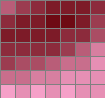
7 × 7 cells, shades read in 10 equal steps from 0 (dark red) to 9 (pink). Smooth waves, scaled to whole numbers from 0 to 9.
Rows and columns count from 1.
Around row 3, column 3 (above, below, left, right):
1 2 1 1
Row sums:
15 8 12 23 36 50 59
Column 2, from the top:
3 1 1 2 4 6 8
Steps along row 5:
up same up up same up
